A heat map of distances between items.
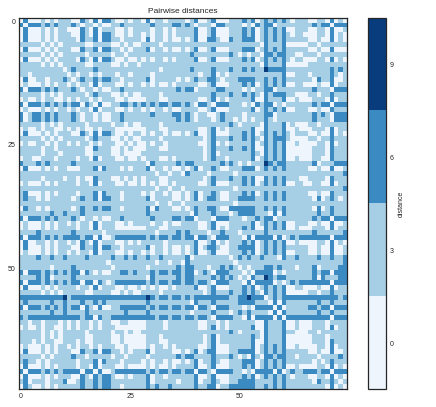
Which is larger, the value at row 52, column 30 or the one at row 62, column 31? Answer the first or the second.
the first
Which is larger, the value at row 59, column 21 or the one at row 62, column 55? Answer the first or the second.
the first
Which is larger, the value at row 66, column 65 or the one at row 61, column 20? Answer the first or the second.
the second
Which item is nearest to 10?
32
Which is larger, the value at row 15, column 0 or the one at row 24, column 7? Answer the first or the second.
the first
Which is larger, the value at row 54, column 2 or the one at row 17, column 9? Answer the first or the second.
the second
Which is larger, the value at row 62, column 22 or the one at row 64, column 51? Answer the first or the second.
the second
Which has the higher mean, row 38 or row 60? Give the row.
60
